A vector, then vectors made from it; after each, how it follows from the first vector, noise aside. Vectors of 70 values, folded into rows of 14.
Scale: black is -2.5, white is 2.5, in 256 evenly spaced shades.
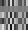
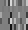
partly zeroed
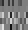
partly zeroed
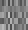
shrunk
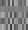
shrunk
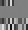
partly zeroed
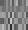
shrunk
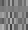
shrunk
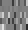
partly zeroed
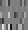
partly zeroed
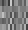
shrunk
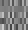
shrunk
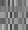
shrunk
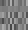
shrunk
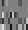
partly zeroed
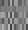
shrunk
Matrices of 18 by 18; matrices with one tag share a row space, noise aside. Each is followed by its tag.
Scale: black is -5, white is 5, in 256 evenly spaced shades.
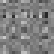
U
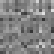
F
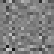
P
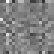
P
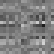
F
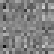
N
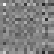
N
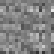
F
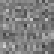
N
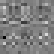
U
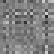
N
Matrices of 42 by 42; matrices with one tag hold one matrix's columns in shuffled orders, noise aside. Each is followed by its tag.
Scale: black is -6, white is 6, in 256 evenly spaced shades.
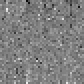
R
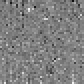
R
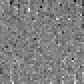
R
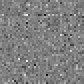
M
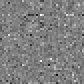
M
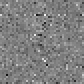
M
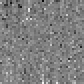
R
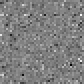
M
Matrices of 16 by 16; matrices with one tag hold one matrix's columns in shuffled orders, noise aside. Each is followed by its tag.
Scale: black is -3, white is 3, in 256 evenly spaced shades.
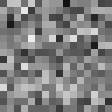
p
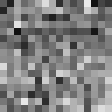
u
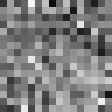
u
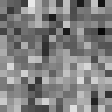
u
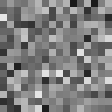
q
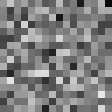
q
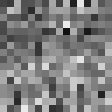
u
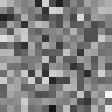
q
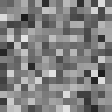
q
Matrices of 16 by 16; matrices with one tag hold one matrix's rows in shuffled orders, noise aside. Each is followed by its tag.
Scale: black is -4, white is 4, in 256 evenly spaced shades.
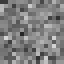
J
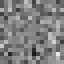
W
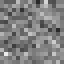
J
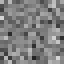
W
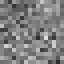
J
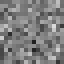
W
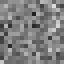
W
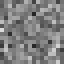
W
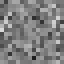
W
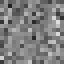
W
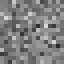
J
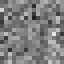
W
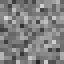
J
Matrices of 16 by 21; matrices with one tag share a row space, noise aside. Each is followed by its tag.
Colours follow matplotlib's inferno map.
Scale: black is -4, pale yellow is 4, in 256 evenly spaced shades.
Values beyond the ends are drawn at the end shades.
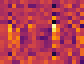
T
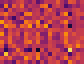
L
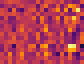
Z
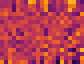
Z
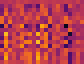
L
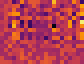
T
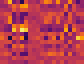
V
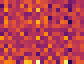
L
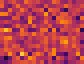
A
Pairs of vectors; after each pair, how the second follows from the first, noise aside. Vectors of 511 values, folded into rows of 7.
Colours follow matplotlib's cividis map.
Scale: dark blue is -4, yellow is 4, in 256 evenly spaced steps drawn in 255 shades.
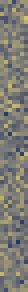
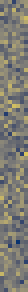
copied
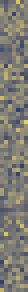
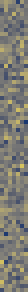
negated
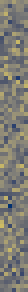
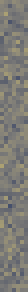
shrunk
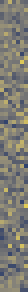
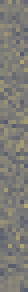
shrunk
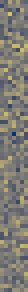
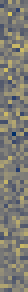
copied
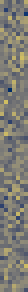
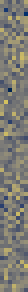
copied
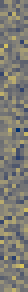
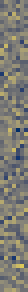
copied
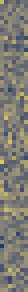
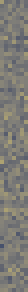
shrunk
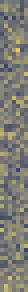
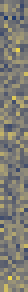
copied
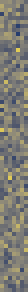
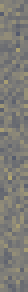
shrunk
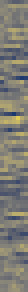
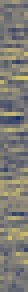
negated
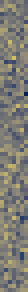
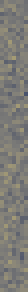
shrunk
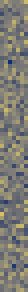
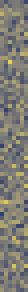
negated
